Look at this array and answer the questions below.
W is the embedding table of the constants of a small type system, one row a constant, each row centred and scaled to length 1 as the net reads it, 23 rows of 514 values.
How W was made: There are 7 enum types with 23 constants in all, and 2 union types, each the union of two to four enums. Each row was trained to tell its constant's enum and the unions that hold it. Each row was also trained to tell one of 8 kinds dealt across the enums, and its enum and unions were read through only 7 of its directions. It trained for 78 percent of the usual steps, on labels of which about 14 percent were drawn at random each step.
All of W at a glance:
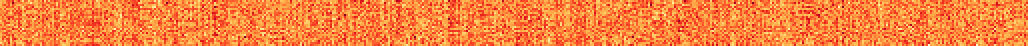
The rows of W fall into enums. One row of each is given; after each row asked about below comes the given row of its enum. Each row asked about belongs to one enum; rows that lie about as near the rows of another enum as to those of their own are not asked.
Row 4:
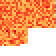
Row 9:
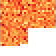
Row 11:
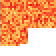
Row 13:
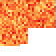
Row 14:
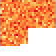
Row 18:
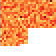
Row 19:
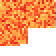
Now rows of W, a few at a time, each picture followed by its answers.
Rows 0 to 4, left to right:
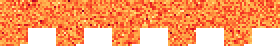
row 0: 9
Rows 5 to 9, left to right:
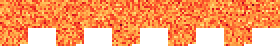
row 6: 19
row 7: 11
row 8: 9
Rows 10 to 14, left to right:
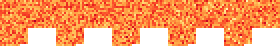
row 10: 4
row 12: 11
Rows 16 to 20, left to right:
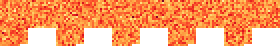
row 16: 14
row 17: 9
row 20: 13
